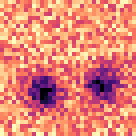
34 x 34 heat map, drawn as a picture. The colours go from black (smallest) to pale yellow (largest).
Histogram: skewed, a long tail of low values. Dips: two. Average level on the scale: 70%.
